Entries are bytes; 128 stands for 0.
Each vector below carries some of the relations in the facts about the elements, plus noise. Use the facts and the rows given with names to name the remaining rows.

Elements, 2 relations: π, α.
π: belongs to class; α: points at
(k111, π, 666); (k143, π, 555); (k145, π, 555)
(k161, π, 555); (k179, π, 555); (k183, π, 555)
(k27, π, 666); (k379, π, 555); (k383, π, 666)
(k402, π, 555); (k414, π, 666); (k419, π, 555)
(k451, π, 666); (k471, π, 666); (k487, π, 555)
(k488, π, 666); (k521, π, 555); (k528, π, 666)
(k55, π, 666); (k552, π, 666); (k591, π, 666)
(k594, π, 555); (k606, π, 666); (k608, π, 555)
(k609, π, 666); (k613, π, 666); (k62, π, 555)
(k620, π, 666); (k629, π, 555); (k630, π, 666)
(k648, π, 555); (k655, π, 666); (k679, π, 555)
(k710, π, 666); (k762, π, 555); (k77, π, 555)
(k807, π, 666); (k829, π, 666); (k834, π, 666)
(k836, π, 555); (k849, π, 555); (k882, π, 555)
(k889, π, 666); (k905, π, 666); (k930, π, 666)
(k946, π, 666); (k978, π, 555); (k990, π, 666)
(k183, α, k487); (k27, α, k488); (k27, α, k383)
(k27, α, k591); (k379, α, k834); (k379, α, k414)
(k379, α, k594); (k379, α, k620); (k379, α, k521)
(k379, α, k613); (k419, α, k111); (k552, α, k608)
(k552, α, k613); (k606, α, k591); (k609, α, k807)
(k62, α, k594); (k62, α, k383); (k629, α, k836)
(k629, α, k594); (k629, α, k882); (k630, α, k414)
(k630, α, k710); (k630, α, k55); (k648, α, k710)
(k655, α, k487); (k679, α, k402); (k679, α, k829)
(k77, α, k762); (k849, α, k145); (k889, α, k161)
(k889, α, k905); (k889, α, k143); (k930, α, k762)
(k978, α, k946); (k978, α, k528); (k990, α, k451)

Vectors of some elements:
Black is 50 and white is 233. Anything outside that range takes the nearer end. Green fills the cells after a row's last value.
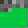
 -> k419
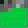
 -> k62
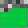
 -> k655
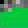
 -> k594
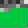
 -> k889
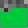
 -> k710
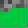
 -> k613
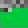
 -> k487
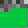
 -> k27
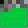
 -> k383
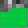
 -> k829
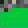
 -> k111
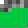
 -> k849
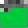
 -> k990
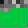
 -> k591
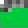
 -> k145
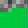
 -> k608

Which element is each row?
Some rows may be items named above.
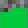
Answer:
k648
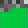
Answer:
k27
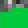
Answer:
k829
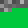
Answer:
k978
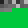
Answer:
k606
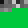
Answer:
k591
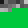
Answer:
k905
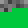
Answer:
k552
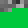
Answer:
k679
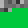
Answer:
k183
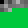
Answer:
k594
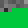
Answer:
k55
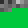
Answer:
k379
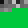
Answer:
k591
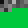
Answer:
k111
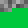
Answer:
k608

